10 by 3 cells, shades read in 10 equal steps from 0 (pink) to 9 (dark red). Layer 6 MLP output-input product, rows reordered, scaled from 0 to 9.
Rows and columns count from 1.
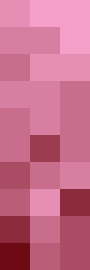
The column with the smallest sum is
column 2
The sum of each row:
1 4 5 7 8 12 10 12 15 18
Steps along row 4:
same up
